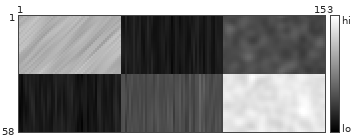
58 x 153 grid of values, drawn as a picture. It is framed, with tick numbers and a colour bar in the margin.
The table splits into 2 rows of 3 panels. Panel 1,1: high, slanting up to the right, faint in contrast. Panel 1,2: very low, streaked downward, faint in contrast. Panel 1,3: low, blotchy, faint in contrast. Panel 2,1: very low, streaked downward, faint in contrast. Panel 2,2: low, streaked downward, faint in contrast. Panel 2,3: very high, blotchy, faint in contrast.
